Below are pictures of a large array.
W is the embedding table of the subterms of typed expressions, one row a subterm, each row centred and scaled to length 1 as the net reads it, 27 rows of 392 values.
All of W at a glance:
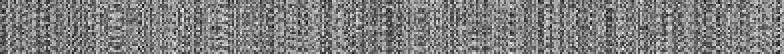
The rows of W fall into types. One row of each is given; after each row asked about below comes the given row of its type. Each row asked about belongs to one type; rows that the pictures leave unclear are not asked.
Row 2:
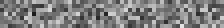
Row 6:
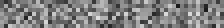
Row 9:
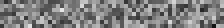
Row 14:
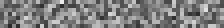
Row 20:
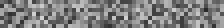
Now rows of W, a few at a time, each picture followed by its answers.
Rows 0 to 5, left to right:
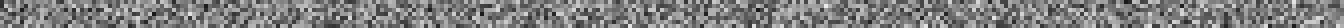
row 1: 20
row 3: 2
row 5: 9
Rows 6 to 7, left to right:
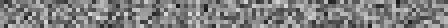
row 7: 20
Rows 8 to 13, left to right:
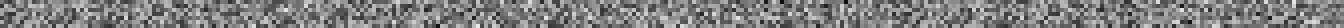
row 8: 20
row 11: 6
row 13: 14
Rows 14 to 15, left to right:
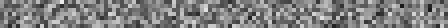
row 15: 6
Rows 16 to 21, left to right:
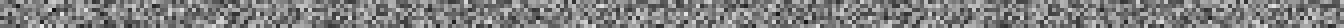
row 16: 20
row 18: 9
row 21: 9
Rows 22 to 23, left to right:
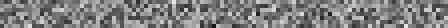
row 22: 9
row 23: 2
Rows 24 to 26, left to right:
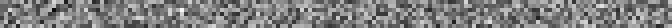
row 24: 14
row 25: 20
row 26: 9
